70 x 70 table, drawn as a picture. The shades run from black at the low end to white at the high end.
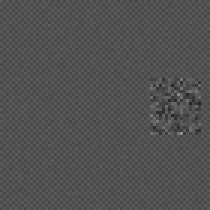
The field is checkered. In the middle right lies a patch that is rougher than the rest. Overall the values sit about 30% of the way up the scale. Values change most from cell to cell in the middle right.
